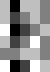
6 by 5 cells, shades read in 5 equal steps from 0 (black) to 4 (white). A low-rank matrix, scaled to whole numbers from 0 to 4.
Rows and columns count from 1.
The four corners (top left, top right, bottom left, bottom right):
3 2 4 3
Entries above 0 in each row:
4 5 4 5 5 4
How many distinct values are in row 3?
5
